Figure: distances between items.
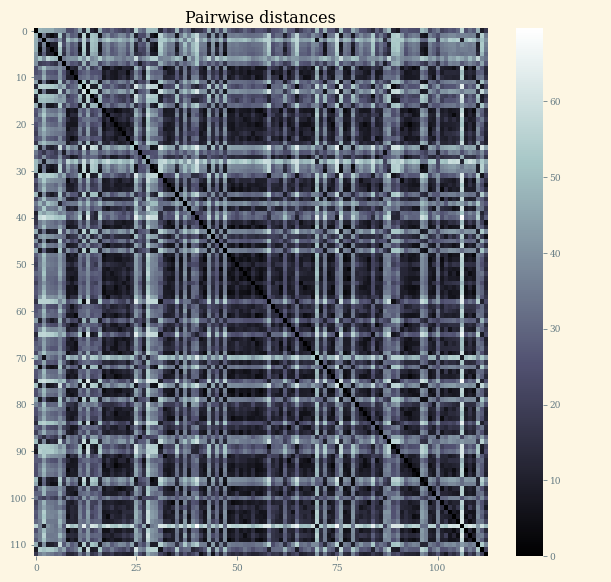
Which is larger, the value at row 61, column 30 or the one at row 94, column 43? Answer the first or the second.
the second
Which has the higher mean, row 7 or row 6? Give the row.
6
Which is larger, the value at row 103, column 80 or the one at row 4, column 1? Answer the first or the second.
the first
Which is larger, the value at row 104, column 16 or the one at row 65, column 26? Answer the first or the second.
the second
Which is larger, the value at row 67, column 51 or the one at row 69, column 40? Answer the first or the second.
the second
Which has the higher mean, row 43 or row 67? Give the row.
43
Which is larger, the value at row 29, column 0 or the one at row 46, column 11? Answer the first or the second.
the first
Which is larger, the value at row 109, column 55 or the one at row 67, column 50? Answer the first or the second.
the second
